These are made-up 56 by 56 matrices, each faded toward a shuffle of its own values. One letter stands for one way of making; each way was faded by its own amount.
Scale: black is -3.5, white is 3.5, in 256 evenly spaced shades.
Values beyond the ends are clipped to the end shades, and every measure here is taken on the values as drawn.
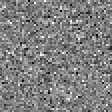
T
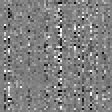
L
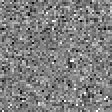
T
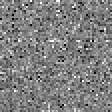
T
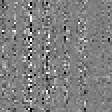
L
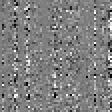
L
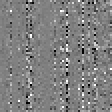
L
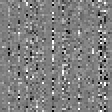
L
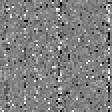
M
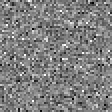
T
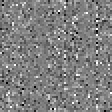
M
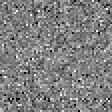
T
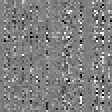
L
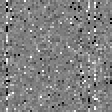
M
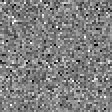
T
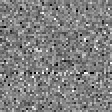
T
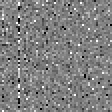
M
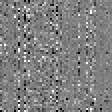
L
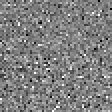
T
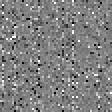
M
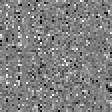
M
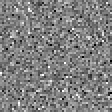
T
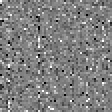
M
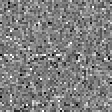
T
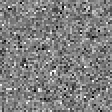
T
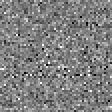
T
